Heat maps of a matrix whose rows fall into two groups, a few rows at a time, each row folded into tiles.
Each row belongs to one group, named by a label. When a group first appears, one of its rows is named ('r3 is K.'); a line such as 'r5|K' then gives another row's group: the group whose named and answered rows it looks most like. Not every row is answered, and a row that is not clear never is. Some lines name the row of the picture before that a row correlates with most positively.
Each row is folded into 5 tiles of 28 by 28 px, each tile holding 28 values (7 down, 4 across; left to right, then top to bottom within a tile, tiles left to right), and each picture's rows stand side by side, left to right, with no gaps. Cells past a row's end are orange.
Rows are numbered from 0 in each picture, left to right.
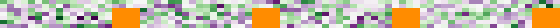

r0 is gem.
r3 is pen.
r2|gem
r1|pen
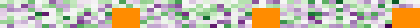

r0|gem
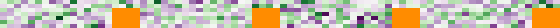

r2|gem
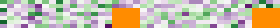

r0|gem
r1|pen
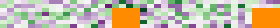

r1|pen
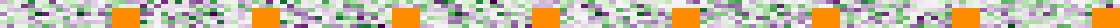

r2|gem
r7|gem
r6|gem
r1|pen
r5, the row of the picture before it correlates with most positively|1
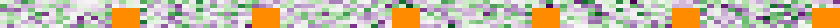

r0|gem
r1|gem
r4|gem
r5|gem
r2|pen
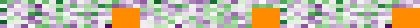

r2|gem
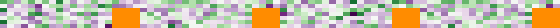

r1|gem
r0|gem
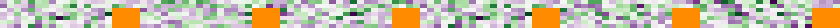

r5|gem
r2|pen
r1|gem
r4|pen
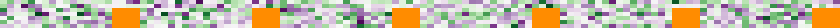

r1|pen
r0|gem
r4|gem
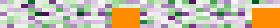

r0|gem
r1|gem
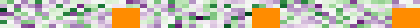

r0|pen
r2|gem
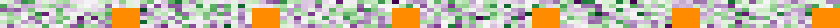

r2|pen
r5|pen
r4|gem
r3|pen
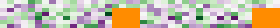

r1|gem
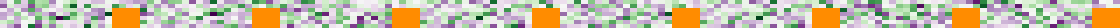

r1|pen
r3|pen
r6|pen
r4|gem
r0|pen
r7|gem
